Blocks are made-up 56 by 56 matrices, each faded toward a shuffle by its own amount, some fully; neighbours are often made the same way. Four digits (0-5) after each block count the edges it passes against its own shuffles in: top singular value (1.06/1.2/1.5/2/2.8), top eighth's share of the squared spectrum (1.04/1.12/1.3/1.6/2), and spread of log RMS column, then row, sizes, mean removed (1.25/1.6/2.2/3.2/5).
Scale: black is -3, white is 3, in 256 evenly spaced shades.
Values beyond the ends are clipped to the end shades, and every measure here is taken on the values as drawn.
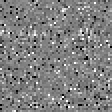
3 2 1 1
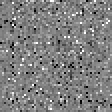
3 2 1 1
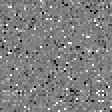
2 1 0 0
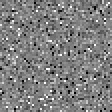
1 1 0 0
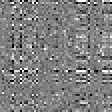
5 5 3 3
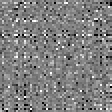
4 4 2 3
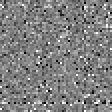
3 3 1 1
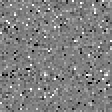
2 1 0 0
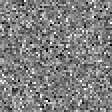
0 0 0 0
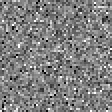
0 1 0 0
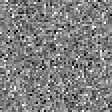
0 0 0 0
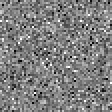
0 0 0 0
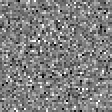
0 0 0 0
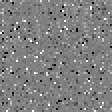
2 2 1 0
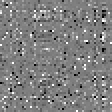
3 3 1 1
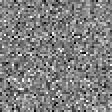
3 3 1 1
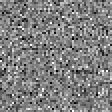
3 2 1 1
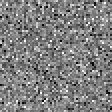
0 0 0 0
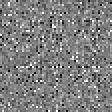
4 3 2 2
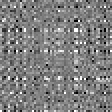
5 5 3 3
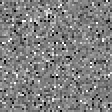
2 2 0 0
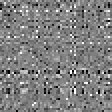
4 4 2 3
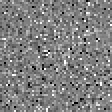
2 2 1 0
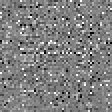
4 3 2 2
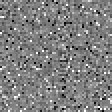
2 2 0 0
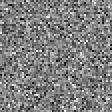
2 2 0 0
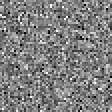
1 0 0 0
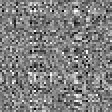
4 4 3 2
